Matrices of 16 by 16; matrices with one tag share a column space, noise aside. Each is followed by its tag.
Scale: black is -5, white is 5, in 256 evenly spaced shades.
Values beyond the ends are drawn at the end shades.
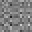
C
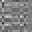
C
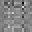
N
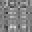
N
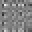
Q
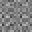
C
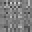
N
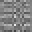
C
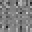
N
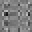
Q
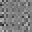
C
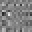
Q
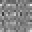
Q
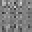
N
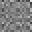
C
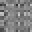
Q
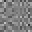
C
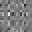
Q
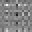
Q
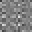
C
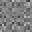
C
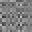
C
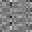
C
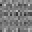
Q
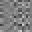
C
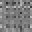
N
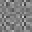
C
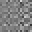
C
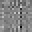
N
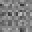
Q
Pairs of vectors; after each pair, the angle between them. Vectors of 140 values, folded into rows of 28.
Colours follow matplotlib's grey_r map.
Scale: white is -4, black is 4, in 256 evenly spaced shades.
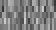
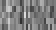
partly aligned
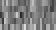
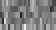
nearly parallel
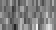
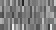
orthogonal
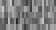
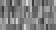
nearly opposite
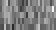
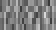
partly aligned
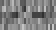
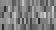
partly opposed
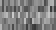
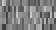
orthogonal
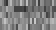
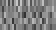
orthogonal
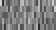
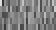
nearly parallel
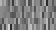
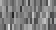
partly aligned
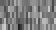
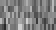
nearly opposite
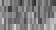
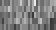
nearly opposite
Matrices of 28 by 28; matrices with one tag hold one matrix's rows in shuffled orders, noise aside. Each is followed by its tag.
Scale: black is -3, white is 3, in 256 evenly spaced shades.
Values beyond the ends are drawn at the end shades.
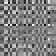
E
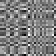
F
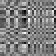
F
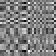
F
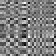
F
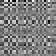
E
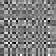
E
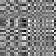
F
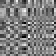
F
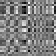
F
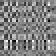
E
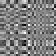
F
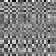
E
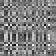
E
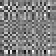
E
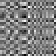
F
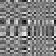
F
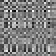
E
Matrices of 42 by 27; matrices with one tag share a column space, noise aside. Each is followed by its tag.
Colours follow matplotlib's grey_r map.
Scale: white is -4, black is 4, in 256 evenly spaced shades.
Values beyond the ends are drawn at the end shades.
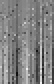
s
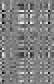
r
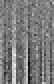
s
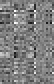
r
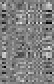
r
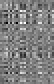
r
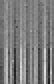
s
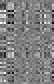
r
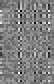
r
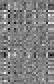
r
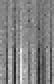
s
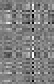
r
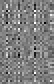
r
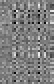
r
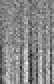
s
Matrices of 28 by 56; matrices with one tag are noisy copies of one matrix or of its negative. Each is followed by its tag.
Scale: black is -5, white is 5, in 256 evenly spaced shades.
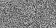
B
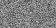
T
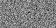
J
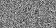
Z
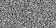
J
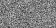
T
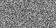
J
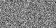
J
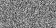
Z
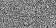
B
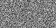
J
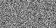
J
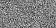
B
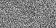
B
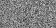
Z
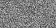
B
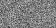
T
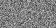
J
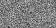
T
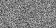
T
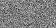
B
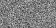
T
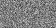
Z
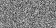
Z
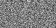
J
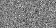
Z
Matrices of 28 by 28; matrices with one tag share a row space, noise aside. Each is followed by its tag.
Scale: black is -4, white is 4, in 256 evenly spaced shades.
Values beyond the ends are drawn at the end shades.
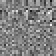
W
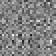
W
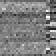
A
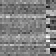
A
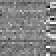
A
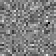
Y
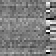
A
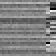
A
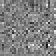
Y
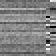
A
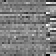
A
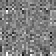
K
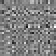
Y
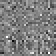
Y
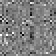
K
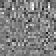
Y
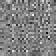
Y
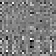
K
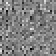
K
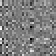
K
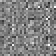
Y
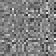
Y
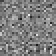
W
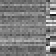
A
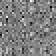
K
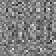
W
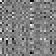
K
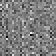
K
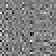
K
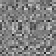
W
